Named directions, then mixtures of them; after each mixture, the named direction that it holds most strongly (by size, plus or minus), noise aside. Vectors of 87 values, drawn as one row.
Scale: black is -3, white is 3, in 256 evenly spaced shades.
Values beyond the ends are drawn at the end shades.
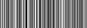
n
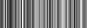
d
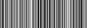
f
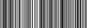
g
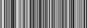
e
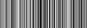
f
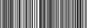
g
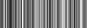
d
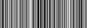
f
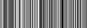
g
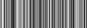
e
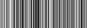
g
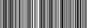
g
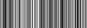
g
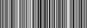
f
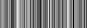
e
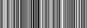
g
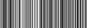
g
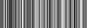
d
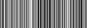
f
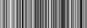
d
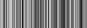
d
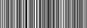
n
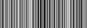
f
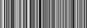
e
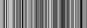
d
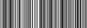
g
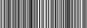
f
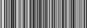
e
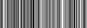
g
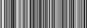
e
